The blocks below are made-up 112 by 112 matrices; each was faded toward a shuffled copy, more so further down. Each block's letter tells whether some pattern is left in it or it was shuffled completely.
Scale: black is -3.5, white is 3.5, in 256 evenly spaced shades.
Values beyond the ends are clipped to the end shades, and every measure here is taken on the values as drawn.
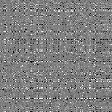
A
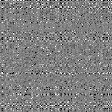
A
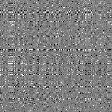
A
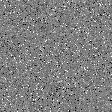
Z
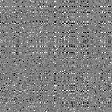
A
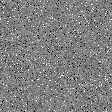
Z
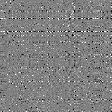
A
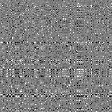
A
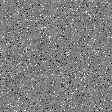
Z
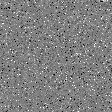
Z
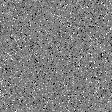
Z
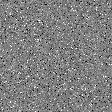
Z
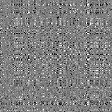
A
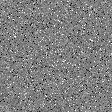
Z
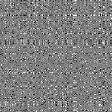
A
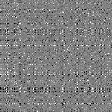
A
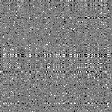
A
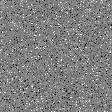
Z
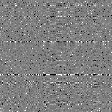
A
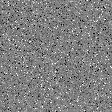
Z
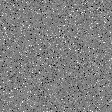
Z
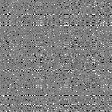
A
